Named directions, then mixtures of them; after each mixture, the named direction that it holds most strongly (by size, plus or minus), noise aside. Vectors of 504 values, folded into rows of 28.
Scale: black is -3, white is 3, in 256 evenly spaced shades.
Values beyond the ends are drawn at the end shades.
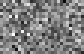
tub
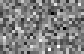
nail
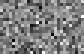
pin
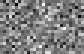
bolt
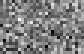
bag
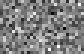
nail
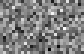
nail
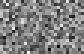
nail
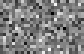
nail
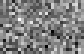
bag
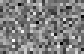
pin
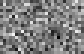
tub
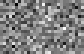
bolt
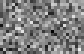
bag
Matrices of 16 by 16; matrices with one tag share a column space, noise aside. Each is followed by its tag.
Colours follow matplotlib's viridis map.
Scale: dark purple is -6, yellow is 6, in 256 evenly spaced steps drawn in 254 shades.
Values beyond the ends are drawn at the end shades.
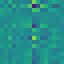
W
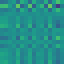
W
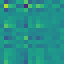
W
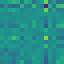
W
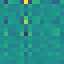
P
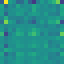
P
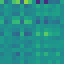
P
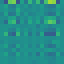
P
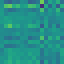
W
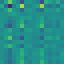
W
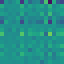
P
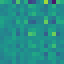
P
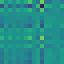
W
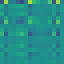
P
